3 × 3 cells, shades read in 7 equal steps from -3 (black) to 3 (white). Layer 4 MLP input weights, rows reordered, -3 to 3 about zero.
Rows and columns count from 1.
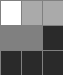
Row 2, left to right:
0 0 -2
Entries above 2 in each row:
1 0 0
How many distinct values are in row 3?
1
